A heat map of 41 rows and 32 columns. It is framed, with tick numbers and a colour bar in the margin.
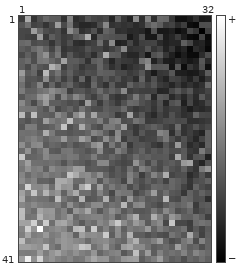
Odd rows or columns: none. Grain: fine. Ninth with the highest average: bottom left. Slope: up to the bottom left.
